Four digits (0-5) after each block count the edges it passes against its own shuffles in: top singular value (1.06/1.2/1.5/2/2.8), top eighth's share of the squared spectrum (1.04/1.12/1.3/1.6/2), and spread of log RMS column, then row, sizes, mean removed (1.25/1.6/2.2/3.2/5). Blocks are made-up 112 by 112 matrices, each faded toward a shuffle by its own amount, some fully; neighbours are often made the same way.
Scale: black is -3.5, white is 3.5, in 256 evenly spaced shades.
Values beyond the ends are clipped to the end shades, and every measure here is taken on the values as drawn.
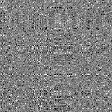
5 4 3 3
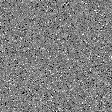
2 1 0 0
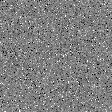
1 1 0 0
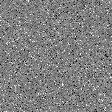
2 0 0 0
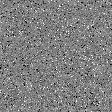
2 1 0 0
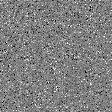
3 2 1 1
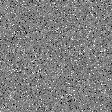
3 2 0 1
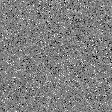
2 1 0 0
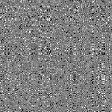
5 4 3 3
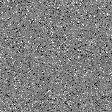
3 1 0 0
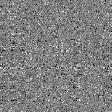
4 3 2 2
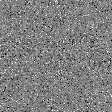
3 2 0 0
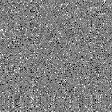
4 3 2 1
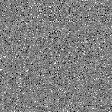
4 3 1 2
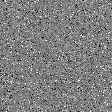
3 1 0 0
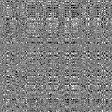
5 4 3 4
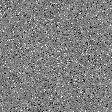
3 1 0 0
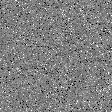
1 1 0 0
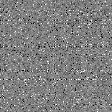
4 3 1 2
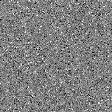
3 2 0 1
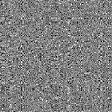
4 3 2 2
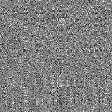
4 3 2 2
